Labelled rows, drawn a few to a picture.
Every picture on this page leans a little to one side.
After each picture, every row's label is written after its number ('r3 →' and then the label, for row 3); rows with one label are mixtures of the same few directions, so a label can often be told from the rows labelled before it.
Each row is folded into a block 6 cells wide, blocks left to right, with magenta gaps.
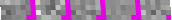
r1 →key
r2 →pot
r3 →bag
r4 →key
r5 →pot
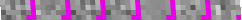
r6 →bag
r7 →pot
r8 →bag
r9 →bag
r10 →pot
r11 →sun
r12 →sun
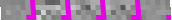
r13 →sun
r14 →key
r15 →sun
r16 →sun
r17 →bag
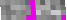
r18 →sun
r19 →bag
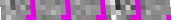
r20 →pot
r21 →bag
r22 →key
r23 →pot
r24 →sun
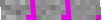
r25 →bag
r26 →key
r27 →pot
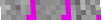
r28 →sun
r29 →pot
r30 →pot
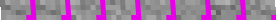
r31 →bag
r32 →bag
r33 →pot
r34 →key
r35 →bag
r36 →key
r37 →key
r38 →bag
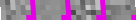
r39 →pot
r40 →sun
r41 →bag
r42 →key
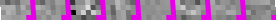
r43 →key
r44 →key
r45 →pot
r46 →sun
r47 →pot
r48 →bag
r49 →bag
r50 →key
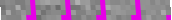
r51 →sun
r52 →key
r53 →key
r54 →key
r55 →pot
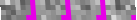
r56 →key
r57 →pot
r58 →sun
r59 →pot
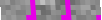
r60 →bag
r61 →key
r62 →pot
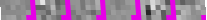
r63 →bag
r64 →key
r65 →bag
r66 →sun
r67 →sun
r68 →key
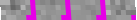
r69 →pot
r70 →key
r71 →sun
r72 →pot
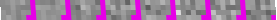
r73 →bag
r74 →key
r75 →sun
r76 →bag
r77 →bag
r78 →pot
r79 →bag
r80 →bag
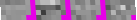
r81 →key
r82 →key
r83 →bag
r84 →sun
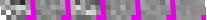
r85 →key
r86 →bag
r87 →bag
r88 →sun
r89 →bag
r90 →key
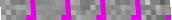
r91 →key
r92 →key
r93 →pot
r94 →key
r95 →key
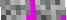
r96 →key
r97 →bag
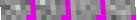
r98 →sun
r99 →key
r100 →sun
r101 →bag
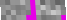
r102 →key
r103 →bag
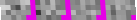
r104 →sun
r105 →pot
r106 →bag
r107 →sun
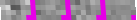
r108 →sun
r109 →pot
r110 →key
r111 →key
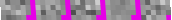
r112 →bag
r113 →sun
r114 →bag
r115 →pot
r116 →key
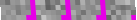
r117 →key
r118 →pot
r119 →pot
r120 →key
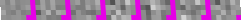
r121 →pot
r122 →pot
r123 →bag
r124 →key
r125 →sun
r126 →bag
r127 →key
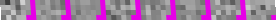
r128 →key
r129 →bag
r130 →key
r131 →bag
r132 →sun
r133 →sun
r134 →key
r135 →sun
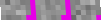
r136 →bag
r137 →pot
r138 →key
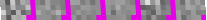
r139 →pot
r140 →bag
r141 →key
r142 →sun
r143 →key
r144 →pot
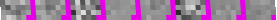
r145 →bag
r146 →pot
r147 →pot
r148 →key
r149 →pot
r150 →pot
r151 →sun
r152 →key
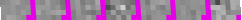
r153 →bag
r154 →bag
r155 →bag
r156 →sun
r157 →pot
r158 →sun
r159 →key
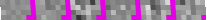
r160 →pot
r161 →pot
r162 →bag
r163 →sun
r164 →sun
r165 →key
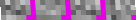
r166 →bag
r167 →bag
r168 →bag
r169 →pot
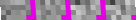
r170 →key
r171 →pot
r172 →key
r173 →key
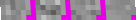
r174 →sun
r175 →bag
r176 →bag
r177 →pot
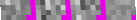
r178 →key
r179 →pot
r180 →pot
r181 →key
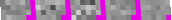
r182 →bag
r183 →sun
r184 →key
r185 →bag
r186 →sun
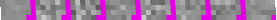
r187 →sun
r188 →bag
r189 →pot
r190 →sun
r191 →key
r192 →pot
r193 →key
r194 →bag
